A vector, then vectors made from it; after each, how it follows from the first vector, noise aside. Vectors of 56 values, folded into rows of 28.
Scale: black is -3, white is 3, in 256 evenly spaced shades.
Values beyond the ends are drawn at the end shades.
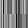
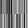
reversed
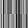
copied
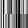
scaled up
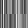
negated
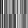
negated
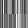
negated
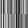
copied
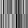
copied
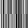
copied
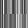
negated
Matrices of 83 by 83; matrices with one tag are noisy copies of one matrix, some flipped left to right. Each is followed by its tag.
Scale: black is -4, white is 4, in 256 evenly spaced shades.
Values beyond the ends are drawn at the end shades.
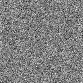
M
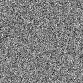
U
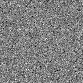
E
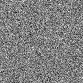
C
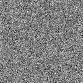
M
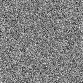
M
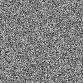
E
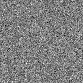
E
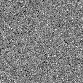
E
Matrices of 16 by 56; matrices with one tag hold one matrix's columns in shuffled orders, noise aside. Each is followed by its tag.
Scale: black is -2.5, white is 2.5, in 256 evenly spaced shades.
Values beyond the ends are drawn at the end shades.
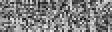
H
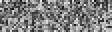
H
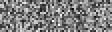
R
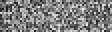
R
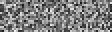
R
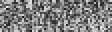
H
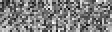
H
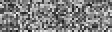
R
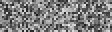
R
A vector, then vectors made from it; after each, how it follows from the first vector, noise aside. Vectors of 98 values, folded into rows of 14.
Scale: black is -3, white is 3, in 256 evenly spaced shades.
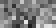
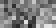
copied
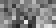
copied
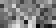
negated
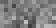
shrunk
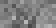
shrunk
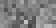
shrunk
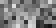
negated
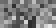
copied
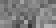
shrunk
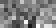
copied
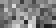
negated
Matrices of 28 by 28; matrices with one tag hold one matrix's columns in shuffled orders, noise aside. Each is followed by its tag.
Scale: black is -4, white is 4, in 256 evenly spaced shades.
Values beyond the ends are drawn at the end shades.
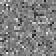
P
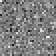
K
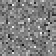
P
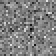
K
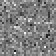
P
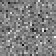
K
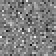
K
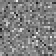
K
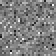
P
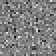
K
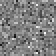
P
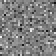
K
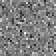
P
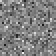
P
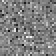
K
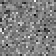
K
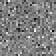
K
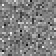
P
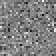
K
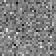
K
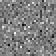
P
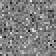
K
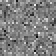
P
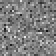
K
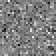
K
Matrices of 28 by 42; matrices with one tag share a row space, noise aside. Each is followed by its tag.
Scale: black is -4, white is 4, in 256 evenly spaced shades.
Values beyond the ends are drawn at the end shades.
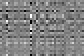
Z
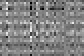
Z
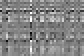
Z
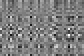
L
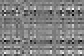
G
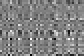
L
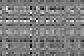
Z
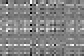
Z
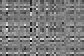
Z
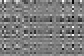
G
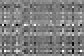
G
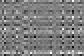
G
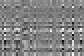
G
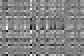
Z
